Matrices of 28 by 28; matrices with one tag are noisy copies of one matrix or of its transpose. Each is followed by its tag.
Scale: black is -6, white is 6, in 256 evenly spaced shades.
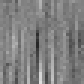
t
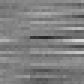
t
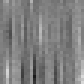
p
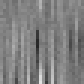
t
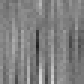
t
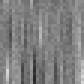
p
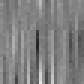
t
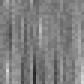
p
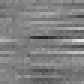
t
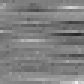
p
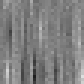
p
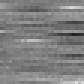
p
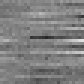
t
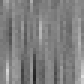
p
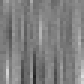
p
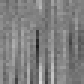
t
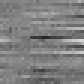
t
